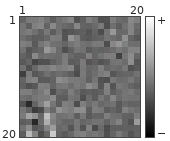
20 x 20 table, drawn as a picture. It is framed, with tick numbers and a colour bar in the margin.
A few values lie far out on both sides of the bulk. In the bottom left lies a patch that is rougher than the rest. There are no regular stripes. Values change most from cell to cell in the bottom left. No overall slope runs across the table.
